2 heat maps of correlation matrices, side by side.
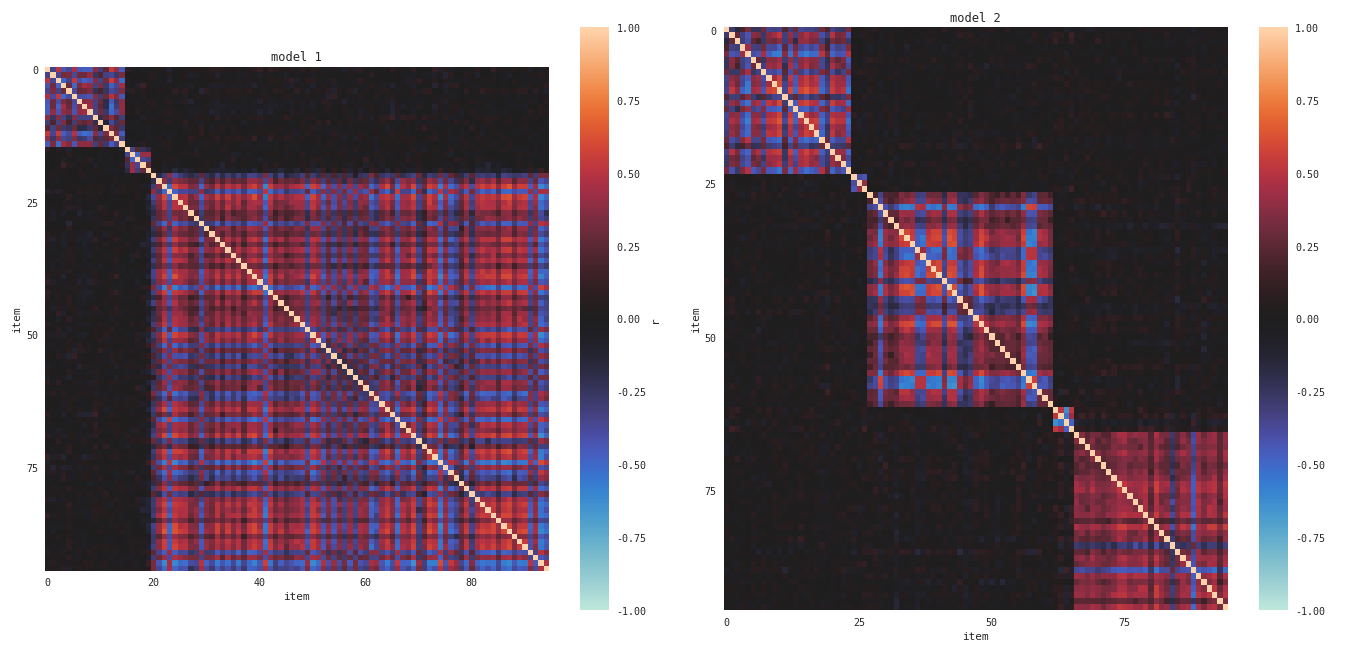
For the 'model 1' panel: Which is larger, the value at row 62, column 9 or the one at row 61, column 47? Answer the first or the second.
the first
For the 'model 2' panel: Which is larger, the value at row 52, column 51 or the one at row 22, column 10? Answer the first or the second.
the second
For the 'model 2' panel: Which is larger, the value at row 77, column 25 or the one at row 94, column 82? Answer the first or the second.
the second
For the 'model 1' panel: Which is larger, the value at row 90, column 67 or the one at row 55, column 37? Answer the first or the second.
the first
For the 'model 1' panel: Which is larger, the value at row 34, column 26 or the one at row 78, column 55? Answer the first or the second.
the first
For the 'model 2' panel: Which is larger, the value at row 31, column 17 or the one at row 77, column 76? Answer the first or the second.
the second
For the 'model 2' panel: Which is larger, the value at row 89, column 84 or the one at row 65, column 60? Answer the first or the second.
the second
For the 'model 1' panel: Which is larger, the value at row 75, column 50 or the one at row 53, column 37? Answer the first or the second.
the first
